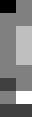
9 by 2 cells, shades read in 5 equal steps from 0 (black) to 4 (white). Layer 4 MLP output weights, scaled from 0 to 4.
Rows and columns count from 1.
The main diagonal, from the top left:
0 2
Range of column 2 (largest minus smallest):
3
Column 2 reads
2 2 3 3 3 2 2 4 1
